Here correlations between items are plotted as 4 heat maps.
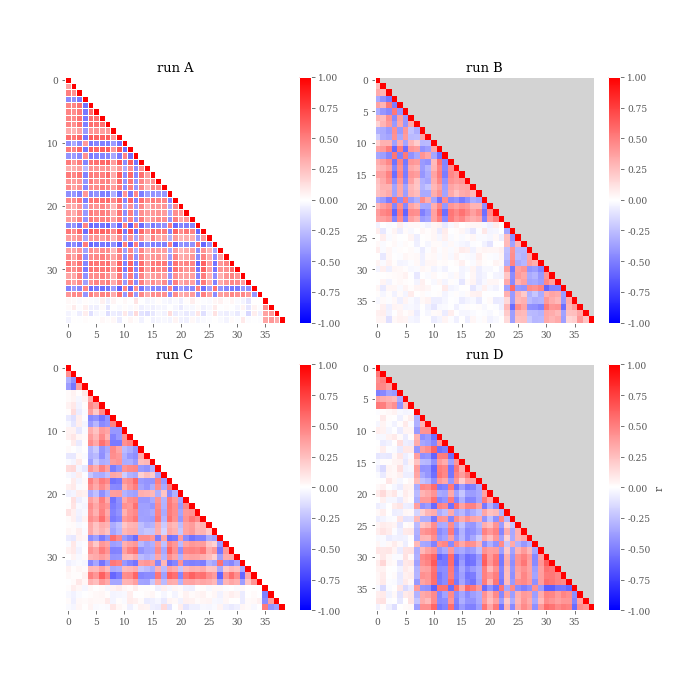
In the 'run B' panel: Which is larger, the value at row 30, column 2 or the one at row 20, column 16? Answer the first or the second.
the second
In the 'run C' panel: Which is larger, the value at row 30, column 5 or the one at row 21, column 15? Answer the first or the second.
the first
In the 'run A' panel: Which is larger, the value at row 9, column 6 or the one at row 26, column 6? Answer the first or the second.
the first
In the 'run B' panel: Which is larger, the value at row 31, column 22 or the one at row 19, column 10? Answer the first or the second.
the first
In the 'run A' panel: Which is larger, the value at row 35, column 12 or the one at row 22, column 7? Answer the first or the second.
the second
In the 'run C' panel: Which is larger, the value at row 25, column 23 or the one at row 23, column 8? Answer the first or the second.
the first
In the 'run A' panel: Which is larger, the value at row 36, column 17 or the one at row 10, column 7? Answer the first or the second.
the first
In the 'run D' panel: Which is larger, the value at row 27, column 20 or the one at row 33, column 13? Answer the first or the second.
the second
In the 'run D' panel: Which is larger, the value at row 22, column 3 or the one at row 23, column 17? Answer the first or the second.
the first
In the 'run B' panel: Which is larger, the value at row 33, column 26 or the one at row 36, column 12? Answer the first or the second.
the second
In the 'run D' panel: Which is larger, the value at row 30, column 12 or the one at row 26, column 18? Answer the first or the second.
the second
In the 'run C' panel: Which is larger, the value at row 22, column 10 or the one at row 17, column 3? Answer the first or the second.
the first
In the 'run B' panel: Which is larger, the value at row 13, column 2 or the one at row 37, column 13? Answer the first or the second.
the first
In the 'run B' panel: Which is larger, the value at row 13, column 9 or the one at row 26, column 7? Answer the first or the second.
the second
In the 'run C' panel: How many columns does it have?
39
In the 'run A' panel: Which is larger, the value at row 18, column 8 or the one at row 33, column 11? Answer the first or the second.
the first
